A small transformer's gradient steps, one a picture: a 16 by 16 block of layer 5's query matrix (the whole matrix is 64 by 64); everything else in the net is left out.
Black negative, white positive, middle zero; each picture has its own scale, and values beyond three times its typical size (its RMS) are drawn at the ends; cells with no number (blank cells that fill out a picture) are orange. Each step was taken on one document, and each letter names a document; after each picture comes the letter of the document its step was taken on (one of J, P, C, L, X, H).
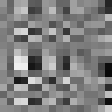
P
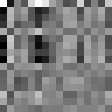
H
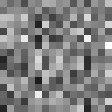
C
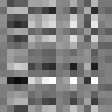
C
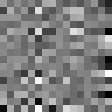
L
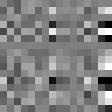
P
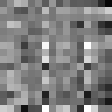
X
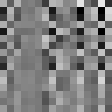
X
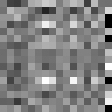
C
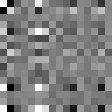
H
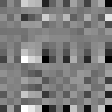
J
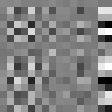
P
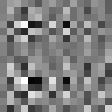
P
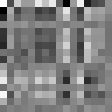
H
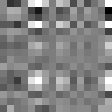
H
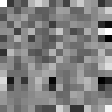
H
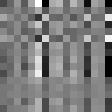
J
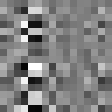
P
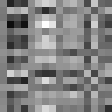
C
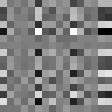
L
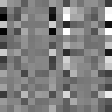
L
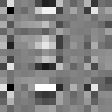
C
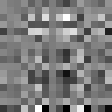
J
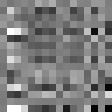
C
